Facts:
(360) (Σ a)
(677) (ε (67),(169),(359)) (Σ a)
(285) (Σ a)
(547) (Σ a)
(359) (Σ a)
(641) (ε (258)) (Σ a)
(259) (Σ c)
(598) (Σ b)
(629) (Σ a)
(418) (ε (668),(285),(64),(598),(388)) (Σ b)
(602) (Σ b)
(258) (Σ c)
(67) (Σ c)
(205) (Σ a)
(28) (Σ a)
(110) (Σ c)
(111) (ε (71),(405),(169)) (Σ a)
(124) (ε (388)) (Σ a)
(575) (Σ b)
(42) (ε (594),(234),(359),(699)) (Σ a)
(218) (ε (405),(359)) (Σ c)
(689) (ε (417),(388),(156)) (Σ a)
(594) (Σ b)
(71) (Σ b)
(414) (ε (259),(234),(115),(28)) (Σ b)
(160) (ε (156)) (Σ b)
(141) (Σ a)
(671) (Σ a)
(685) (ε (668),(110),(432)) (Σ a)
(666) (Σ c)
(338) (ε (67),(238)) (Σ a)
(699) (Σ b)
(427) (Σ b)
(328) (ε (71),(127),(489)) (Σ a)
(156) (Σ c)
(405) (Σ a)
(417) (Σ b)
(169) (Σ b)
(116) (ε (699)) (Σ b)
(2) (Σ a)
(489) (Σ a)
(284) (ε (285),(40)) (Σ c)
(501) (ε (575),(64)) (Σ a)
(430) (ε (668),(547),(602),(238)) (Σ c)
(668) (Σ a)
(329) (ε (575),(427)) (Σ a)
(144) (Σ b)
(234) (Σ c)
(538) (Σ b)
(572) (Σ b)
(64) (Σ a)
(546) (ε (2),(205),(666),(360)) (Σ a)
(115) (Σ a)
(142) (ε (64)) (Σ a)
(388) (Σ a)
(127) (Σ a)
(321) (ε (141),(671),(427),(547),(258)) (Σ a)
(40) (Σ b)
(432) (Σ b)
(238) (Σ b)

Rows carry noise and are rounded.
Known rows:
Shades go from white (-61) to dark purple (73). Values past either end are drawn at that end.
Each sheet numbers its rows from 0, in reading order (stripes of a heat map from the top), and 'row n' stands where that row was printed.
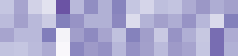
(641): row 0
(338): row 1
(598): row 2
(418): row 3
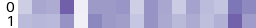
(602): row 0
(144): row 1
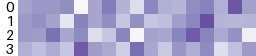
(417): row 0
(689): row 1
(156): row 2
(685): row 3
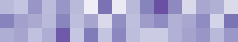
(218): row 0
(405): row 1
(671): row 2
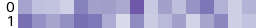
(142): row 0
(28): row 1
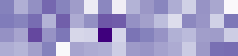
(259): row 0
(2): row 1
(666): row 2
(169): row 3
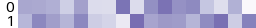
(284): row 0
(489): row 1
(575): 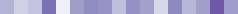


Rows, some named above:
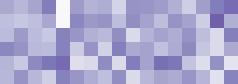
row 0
(169)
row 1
(418)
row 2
(338)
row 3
(285)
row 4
(110)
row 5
(338)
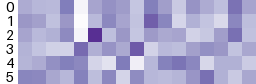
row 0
(598)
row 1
(40)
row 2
(414)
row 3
(329)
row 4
(67)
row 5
(388)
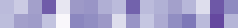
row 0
(432)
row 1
(160)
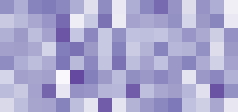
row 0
(234)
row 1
(258)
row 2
(547)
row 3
(42)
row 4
(64)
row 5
(116)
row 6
(432)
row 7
(430)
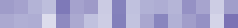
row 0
(629)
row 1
(111)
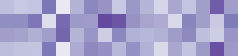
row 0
(427)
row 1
(546)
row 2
(668)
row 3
(427)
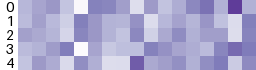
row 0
(160)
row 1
(338)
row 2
(677)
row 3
(71)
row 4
(328)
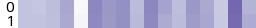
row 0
(418)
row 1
(418)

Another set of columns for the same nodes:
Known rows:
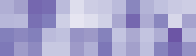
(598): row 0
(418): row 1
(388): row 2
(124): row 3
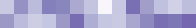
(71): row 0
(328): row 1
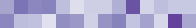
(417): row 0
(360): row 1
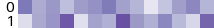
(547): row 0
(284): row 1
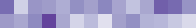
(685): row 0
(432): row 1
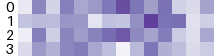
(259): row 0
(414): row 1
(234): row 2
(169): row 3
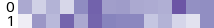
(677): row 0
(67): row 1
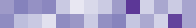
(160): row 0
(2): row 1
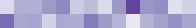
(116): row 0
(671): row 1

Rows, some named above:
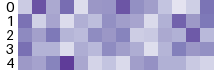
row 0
(156)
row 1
(321)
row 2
(285)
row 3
(641)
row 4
(432)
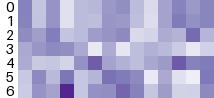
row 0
(329)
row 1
(329)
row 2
(64)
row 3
(427)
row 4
(111)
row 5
(258)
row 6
(110)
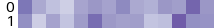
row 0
(629)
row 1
(338)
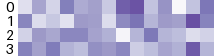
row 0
(666)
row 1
(546)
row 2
(169)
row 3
(285)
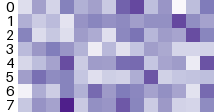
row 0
(666)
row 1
(42)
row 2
(546)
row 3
(575)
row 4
(430)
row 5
(417)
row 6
(218)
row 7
(110)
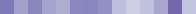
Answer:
(668)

